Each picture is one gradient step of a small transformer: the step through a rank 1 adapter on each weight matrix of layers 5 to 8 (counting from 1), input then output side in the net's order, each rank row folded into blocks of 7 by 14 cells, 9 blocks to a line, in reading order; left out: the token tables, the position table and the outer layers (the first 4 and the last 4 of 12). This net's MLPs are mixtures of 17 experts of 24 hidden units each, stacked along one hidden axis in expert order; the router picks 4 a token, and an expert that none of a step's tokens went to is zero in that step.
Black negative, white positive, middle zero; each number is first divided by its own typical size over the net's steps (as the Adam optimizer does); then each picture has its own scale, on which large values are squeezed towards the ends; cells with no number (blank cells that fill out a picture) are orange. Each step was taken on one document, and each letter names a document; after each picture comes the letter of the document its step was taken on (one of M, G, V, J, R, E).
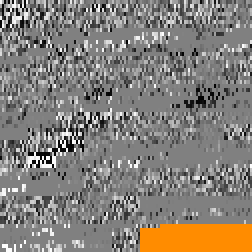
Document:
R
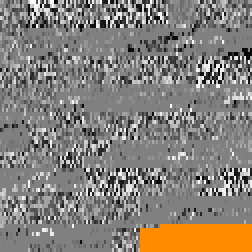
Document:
R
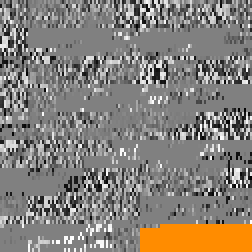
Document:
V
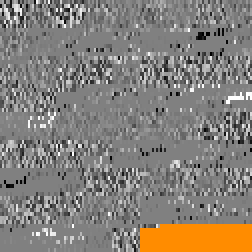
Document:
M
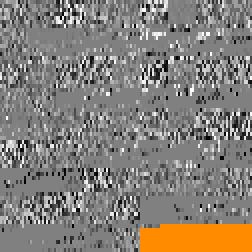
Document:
M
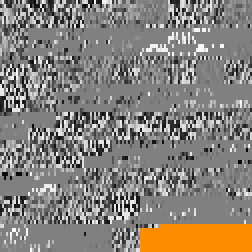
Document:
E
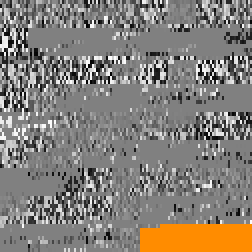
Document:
V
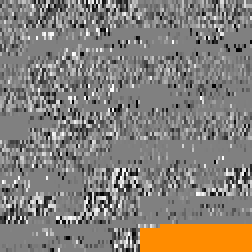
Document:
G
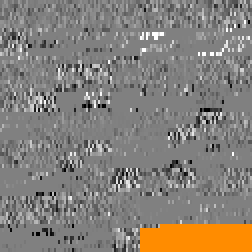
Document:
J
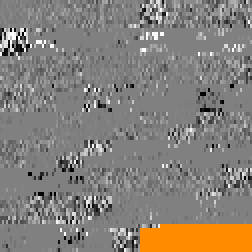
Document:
J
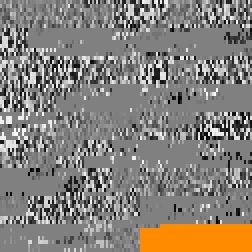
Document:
V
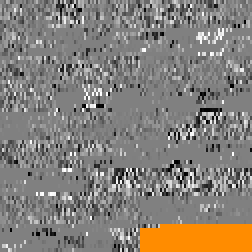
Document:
J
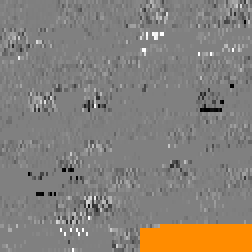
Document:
J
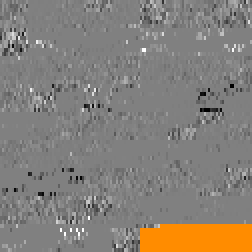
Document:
J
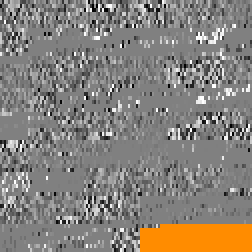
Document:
G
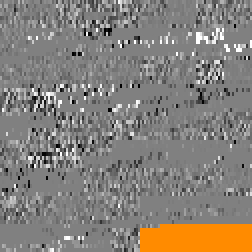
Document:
G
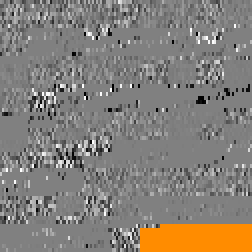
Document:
G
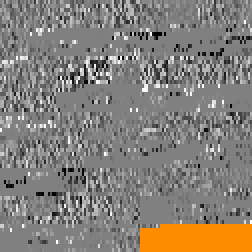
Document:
M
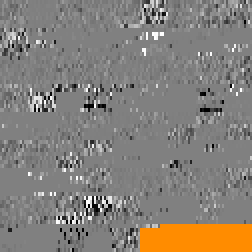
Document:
J
